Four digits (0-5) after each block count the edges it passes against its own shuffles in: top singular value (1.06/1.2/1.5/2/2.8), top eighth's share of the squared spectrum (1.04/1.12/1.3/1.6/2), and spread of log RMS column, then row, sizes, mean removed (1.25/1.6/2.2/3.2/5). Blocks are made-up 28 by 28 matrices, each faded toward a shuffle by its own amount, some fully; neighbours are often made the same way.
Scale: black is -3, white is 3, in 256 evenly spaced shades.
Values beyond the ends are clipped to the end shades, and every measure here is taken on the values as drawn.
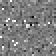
0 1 0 0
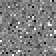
0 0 0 0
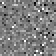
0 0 1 0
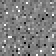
1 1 0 0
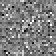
0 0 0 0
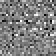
1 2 0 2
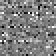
1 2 0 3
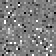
0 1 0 0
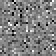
1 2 1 0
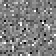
0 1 0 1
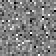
1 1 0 0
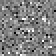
1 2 0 0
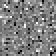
0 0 0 0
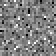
1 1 1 0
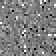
1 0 0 0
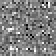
2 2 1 1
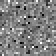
0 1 0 0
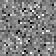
1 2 0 0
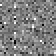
2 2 1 0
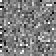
1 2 1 0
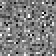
2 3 2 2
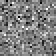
2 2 0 0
